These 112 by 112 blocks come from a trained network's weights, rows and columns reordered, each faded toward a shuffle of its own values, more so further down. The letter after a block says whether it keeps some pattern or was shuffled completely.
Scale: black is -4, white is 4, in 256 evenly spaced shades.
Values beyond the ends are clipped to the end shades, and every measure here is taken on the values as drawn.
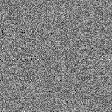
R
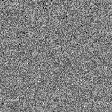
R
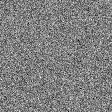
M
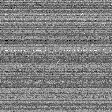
R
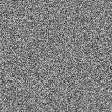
R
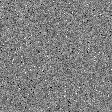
M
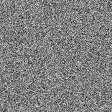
M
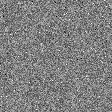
M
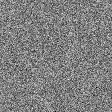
M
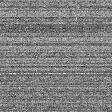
R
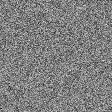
M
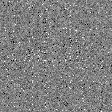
R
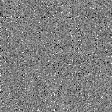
R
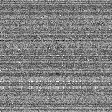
R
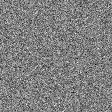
M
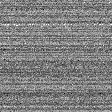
R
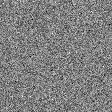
M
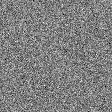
M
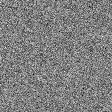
M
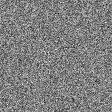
M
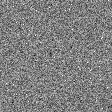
M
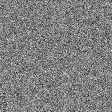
M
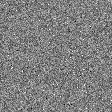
M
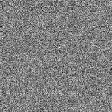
R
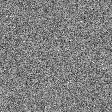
M
